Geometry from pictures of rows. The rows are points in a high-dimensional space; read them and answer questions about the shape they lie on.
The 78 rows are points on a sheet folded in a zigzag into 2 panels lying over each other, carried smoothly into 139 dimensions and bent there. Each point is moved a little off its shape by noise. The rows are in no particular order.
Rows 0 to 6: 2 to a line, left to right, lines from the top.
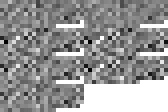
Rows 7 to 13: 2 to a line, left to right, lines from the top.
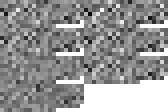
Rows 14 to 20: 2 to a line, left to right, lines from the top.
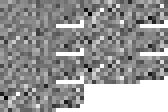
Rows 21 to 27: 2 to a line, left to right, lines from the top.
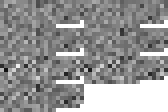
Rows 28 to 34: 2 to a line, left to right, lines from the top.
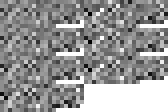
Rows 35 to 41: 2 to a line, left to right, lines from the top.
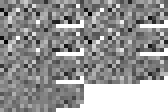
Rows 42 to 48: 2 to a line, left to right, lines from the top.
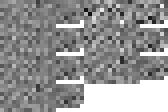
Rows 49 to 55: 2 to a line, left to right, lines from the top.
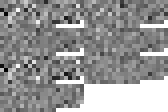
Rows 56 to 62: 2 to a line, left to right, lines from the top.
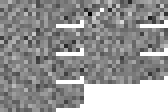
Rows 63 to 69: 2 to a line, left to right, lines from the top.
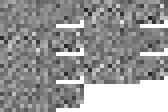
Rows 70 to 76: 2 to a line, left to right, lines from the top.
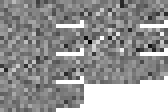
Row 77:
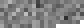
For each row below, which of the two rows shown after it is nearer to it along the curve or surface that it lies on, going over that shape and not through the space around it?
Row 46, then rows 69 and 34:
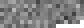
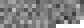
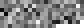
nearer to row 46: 69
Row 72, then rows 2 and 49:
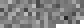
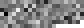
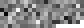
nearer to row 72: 49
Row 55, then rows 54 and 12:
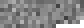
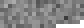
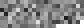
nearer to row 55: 54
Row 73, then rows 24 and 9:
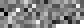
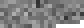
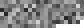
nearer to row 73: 9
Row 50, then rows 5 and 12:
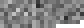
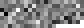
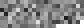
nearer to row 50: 12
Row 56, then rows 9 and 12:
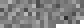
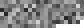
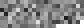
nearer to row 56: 12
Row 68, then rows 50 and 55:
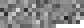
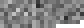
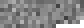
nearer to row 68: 50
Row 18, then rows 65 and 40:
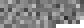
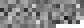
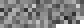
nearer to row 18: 65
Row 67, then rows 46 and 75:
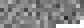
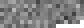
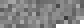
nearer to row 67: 75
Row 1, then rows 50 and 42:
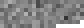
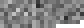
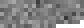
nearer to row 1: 50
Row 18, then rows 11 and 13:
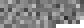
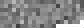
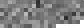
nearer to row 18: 11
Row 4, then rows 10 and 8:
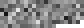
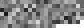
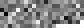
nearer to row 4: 8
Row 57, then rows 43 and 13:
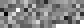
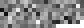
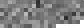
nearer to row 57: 43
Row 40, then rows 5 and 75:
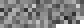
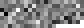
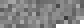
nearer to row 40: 5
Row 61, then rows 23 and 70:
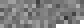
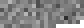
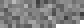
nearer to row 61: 70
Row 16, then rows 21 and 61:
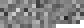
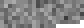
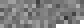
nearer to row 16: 21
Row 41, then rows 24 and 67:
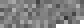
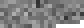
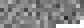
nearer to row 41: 24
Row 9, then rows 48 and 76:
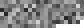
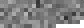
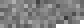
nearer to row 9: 48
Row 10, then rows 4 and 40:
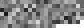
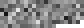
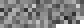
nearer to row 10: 40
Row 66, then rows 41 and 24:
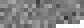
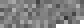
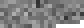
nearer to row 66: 41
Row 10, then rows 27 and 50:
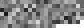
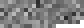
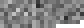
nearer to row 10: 27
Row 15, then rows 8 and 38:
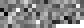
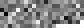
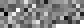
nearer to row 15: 8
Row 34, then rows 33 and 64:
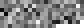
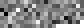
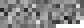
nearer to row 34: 33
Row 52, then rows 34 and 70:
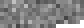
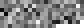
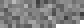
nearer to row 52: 70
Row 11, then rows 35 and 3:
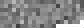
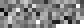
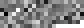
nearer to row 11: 35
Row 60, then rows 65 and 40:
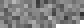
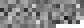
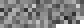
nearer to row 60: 40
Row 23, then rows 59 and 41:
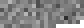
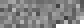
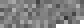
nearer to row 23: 59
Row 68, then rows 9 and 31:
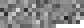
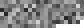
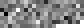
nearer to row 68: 31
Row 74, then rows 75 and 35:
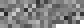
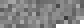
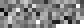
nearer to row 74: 35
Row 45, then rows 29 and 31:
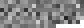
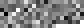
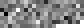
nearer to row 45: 31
